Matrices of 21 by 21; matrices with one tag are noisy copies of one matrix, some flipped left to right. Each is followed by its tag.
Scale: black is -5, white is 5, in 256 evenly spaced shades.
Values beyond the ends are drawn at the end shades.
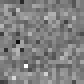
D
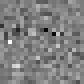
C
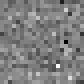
D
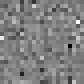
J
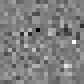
C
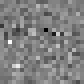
C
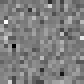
J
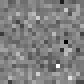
D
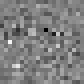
C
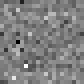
D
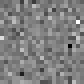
J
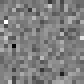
J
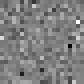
J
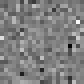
J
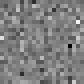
J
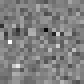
C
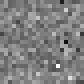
D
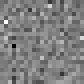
J
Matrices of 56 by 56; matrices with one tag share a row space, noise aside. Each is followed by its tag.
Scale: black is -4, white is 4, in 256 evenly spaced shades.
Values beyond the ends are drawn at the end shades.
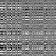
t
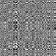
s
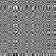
s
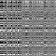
t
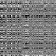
t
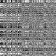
t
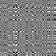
s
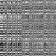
t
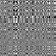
s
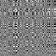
s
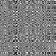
s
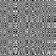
s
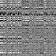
t
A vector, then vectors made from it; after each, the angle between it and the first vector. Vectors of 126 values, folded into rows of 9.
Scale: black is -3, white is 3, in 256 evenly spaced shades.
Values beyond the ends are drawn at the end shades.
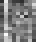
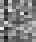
partly opposed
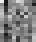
nearly opposite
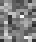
partly aligned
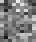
partly opposed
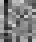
nearly opposite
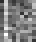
nearly parallel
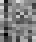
nearly opposite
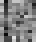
nearly opposite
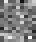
partly aligned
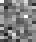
partly opposed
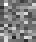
partly aligned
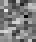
partly aligned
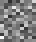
orthogonal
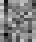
nearly opposite
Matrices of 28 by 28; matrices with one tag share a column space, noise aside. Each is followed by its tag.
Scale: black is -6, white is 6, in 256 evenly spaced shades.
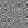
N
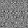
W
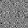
W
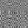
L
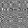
N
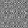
W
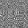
L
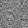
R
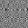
N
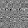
N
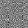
R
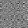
R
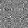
N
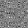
W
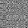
R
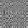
L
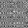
W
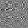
N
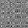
W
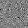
N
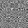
N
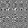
N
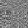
L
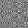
W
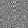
R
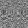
L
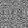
L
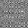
W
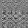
L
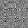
N
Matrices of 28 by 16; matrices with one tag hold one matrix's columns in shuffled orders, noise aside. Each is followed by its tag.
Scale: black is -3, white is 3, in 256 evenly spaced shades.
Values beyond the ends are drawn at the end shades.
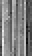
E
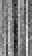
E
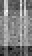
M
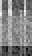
M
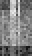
M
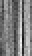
E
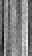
E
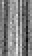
E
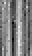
E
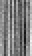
E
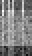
M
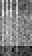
M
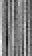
E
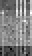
M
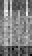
M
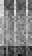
M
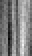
E
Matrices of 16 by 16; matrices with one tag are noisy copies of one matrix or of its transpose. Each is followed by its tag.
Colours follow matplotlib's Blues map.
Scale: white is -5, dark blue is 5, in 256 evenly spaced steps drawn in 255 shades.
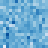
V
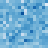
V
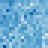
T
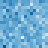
T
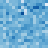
V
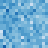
T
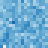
V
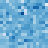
V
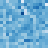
V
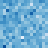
T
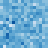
V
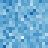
T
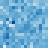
V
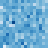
V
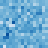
V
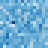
V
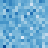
T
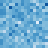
T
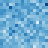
T
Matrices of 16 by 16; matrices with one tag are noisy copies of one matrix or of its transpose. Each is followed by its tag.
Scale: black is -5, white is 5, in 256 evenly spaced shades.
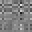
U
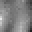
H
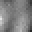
H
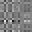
U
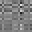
U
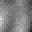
H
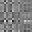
U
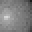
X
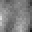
H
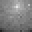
X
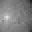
X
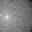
X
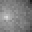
X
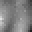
H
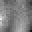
H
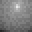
X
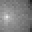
X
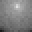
X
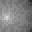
X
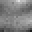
H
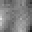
H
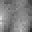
H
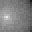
X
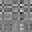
U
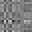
U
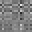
U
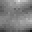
H
